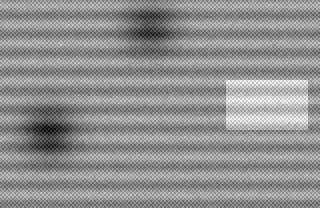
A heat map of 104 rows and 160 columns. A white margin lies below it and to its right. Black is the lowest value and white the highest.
Stripes: horizontal, repeating 11 times. Dips: two. Odd patch: higher, in the middle right. Ninth with the highest average: middle right. Mirror symmetry: none.
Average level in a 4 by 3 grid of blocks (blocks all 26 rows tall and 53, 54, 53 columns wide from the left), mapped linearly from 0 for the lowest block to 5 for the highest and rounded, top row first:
313 | 335 | 035 | 333
